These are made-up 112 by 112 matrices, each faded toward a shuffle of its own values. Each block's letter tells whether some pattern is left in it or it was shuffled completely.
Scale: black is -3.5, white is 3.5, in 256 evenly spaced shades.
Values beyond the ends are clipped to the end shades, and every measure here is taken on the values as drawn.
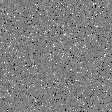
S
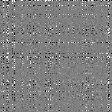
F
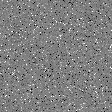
S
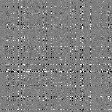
F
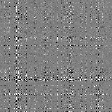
F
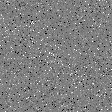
S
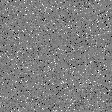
S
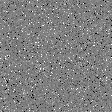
S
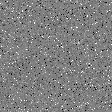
S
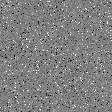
S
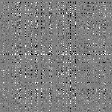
F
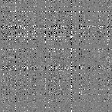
F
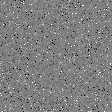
S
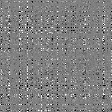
F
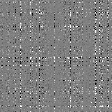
F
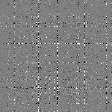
F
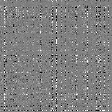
F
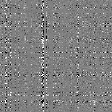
F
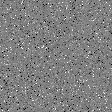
S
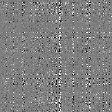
F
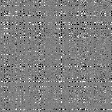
F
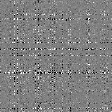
F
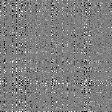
F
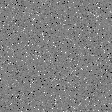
S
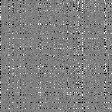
F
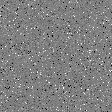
S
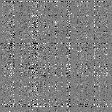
F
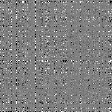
F
